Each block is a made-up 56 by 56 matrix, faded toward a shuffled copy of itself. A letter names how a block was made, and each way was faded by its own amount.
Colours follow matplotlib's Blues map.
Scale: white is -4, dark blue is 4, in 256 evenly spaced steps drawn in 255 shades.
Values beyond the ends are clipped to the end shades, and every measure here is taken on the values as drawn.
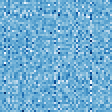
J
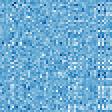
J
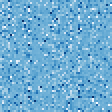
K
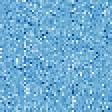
K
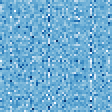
J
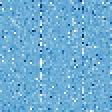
K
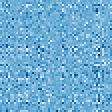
J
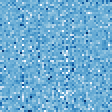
K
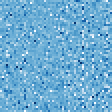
K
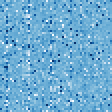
K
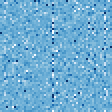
K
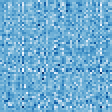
J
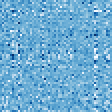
J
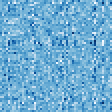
J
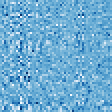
J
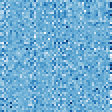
J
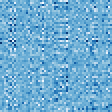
J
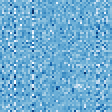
J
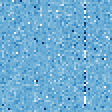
K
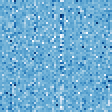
K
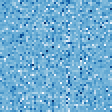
K
